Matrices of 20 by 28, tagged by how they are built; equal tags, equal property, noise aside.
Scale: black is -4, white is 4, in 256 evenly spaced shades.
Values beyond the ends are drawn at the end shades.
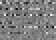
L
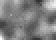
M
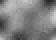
M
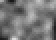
M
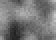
M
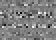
L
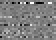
L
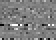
L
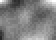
M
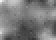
M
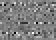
L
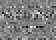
L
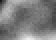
M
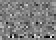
L
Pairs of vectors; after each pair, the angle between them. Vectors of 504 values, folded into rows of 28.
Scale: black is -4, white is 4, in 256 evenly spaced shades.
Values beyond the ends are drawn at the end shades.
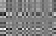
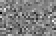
partly aligned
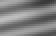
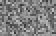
orthogonal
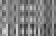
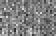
partly aligned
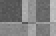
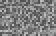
orthogonal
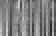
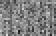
partly aligned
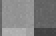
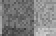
nearly opposite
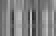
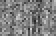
partly aligned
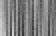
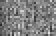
partly opposed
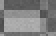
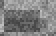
nearly opposite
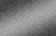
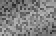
partly aligned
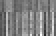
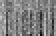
nearly opposite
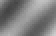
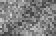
partly opposed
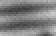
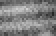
nearly opposite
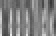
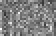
partly aligned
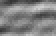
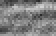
nearly parallel
